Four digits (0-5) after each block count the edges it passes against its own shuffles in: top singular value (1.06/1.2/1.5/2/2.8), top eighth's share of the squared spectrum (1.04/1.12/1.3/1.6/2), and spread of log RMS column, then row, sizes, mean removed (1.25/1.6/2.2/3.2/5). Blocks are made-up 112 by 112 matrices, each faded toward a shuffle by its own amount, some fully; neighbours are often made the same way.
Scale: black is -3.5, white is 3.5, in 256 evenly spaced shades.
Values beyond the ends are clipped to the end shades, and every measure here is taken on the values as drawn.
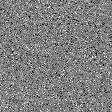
2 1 0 0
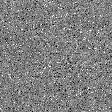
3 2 0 1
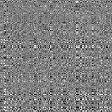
5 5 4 4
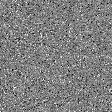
1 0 0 0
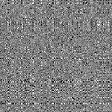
5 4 3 3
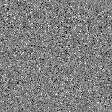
3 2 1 1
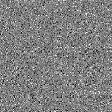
4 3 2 2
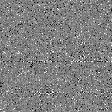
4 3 1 2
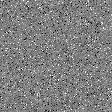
0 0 0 0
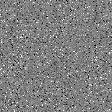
3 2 1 0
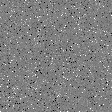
0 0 0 0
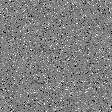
0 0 0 0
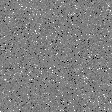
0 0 0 0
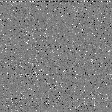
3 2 1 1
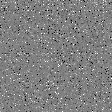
1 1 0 1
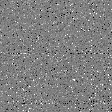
2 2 1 1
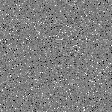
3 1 0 0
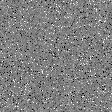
0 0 0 0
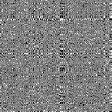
5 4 3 3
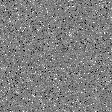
2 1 0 0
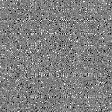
4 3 2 2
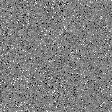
3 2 1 1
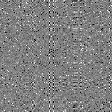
5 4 2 2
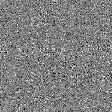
4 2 1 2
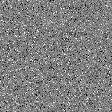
3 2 1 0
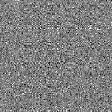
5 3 2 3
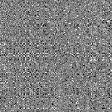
5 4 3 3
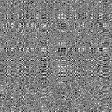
5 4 3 3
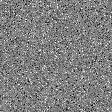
1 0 0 0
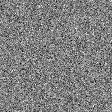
1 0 0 0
